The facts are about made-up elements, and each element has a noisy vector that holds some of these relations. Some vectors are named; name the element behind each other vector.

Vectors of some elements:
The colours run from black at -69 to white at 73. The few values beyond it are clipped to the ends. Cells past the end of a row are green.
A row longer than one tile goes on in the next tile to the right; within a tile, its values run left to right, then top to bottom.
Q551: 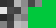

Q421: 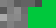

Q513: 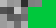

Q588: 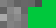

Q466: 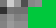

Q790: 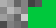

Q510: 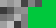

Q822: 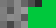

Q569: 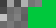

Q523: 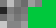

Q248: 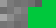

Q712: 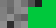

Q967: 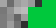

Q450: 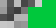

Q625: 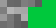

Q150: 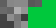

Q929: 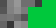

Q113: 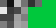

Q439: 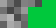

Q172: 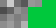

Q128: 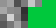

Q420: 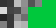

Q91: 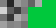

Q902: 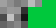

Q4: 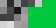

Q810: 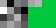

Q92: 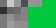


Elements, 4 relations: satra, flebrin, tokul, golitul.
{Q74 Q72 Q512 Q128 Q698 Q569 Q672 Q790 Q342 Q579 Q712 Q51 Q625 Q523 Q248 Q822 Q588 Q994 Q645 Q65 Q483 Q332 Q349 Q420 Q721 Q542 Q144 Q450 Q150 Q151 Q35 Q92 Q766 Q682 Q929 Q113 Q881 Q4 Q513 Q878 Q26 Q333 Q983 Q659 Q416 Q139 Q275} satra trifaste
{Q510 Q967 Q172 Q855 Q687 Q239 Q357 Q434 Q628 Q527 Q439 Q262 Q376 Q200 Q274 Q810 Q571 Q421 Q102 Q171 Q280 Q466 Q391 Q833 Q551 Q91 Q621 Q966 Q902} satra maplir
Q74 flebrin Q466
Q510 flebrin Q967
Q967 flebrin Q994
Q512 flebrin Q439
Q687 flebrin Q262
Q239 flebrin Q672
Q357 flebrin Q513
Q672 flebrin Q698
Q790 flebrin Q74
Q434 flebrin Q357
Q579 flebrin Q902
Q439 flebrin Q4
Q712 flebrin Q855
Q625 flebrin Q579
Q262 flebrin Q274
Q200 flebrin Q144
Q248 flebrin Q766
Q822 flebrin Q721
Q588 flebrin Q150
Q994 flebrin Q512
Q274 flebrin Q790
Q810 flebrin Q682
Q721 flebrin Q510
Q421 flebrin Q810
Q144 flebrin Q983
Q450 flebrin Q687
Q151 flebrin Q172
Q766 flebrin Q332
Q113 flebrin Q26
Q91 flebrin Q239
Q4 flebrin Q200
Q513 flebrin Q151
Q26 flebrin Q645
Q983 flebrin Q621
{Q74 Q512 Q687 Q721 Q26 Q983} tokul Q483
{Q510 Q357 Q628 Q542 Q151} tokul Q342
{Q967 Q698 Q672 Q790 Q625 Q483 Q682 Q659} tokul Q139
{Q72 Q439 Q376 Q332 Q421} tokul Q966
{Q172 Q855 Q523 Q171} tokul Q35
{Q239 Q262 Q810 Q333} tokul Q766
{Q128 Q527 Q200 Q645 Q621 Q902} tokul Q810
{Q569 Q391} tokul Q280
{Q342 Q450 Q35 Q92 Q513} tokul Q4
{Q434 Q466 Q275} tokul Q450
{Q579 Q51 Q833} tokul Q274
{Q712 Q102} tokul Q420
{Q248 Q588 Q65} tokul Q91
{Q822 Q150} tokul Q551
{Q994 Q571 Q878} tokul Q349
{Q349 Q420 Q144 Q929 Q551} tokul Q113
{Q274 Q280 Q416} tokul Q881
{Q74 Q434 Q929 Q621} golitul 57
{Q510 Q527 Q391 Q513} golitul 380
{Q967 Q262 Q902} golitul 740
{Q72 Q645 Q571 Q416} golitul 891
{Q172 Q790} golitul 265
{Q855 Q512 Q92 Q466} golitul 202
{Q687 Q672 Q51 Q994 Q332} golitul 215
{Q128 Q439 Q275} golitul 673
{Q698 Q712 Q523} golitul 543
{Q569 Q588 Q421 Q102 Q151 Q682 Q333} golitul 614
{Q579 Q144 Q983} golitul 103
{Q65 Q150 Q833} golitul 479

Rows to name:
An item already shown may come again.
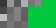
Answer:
Q569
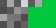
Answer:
Q833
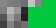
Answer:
Q527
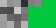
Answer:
Q513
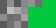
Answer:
Q682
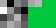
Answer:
Q810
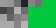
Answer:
Q151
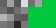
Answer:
Q51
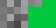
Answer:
Q332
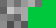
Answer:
Q698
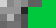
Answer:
Q262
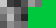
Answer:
Q200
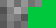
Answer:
Q65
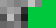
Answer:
Q902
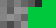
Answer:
Q822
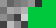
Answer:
Q512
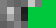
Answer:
Q621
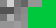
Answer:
Q275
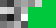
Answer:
Q483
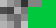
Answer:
Q357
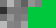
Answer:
Q523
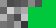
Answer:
Q983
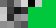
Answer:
Q274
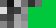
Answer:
Q113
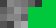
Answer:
Q102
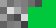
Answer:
Q74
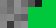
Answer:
Q712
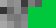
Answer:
Q434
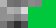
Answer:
Q672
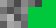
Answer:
Q439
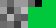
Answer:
Q994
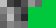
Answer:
Q200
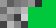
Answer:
Q512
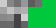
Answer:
Q687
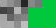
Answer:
Q151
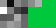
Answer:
Q766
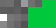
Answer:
Q579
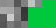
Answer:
Q645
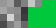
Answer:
Q128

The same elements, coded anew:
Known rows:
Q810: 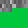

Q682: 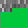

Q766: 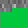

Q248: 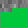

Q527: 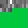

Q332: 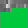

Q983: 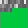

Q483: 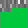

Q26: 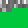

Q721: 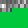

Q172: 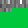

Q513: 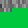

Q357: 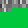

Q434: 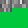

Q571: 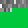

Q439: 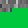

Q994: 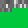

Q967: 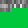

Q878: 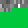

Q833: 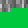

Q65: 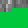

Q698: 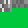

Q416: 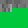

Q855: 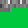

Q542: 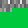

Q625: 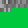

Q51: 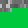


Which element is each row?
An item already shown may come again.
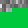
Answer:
Q150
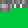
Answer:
Q967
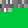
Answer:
Q274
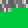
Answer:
Q790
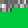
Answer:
Q721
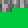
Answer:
Q510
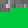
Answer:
Q332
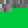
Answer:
Q569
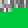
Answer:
Q687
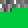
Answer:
Q102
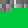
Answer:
Q712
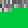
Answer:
Q262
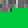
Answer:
Q439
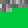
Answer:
Q150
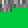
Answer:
Q151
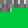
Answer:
Q659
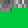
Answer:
Q822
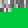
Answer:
Q687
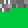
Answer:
Q698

